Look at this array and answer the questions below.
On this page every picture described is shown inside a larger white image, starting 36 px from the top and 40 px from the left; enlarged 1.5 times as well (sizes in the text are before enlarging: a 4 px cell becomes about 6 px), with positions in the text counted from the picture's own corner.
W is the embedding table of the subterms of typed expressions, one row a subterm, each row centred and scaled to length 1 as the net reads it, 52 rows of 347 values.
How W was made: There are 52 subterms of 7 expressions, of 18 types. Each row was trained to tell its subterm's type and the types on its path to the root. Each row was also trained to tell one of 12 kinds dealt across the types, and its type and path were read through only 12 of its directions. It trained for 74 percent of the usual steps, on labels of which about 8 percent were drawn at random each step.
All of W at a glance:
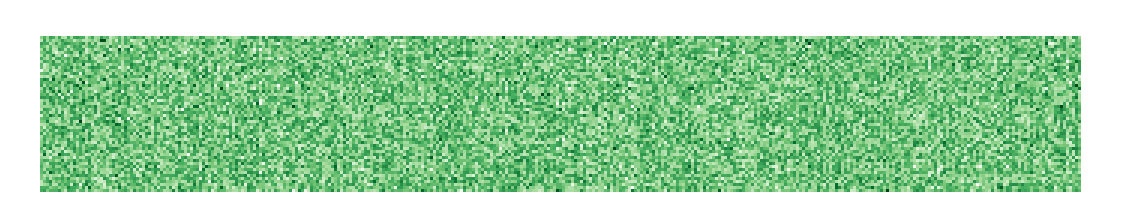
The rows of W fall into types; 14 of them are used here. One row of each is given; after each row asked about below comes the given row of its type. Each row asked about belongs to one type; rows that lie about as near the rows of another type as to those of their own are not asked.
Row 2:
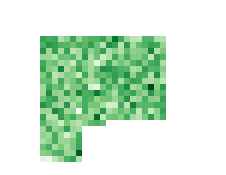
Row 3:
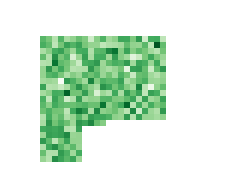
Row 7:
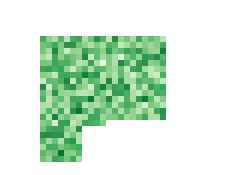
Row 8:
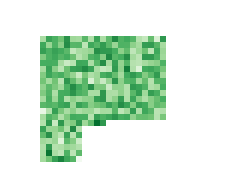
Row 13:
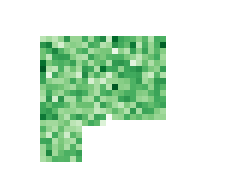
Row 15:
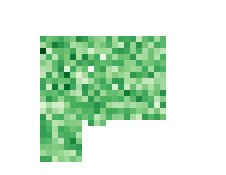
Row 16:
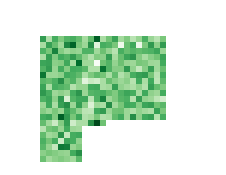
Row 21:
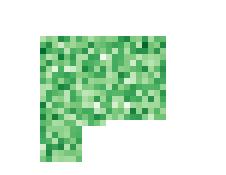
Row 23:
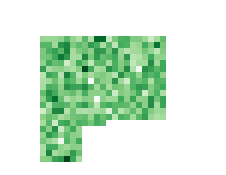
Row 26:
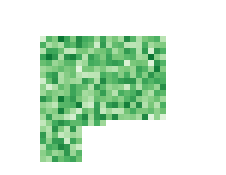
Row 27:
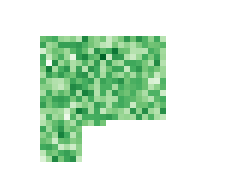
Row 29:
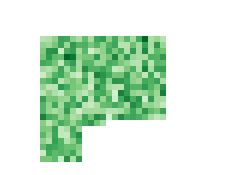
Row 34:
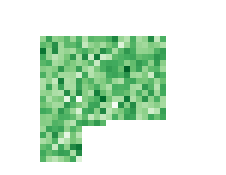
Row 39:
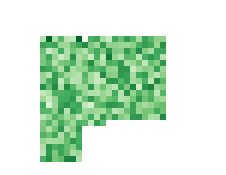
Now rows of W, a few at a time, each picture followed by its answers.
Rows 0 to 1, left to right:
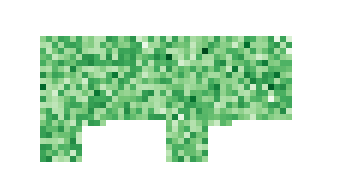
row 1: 27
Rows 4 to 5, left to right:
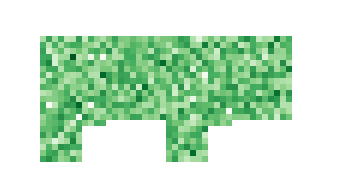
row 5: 15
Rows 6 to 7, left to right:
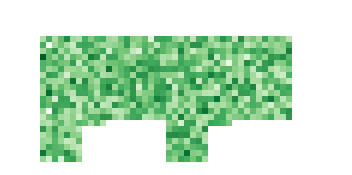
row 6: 27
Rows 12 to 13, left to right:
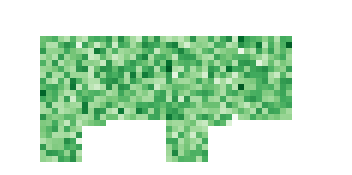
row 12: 2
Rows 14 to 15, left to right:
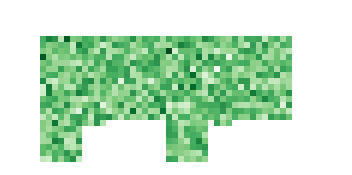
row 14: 27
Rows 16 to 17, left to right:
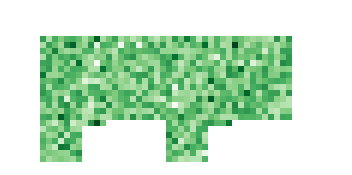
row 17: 34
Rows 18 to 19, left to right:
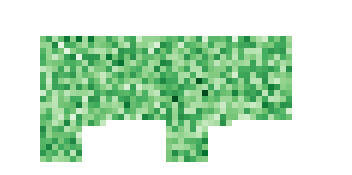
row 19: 2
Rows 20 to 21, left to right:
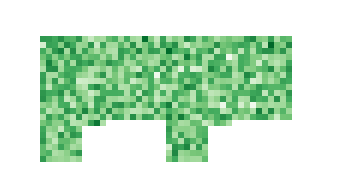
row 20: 21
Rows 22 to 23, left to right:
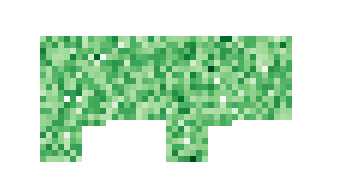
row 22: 34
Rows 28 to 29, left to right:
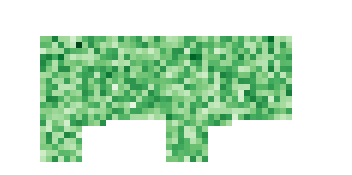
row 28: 23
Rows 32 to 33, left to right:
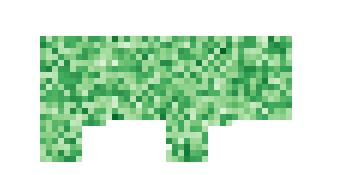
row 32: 16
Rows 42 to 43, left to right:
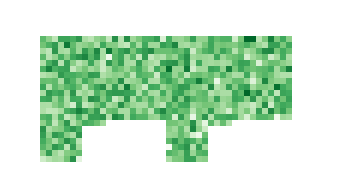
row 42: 21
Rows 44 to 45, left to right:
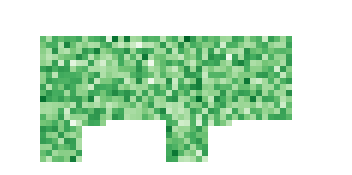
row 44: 16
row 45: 21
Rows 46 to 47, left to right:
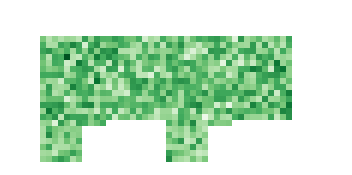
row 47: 16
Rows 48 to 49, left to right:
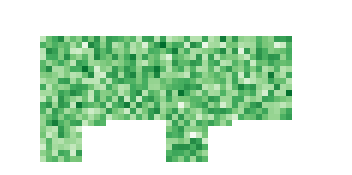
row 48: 8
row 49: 7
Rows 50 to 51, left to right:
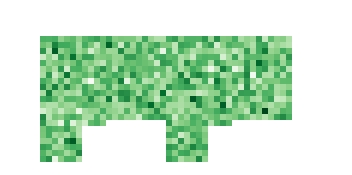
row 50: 2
